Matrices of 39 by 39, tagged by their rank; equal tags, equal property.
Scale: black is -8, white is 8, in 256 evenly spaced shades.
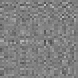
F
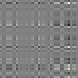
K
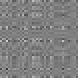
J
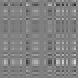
K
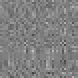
F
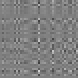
J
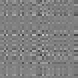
J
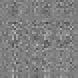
F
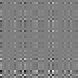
K
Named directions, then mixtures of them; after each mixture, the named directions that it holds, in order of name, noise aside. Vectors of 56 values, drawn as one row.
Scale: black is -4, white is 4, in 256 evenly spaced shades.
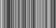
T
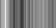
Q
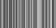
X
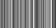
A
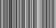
A, X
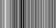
Q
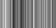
A, Q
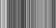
Q, T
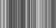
Q, T, X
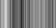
Q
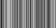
T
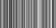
X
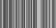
X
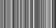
A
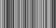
A, T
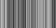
A, Q, T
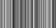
A, Q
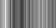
Q
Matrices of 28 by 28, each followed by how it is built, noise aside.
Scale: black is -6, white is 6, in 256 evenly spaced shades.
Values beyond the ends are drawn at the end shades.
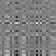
low rank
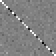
diagonal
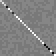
diagonal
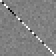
diagonal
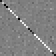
diagonal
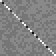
diagonal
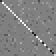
diagonal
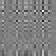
low rank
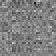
low rank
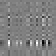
low rank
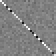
diagonal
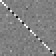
diagonal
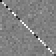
diagonal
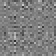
low rank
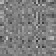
low rank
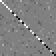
diagonal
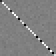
diagonal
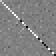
diagonal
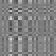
low rank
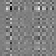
low rank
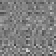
low rank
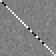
diagonal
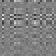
low rank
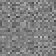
low rank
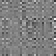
low rank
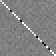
diagonal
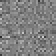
low rank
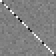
diagonal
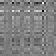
low rank
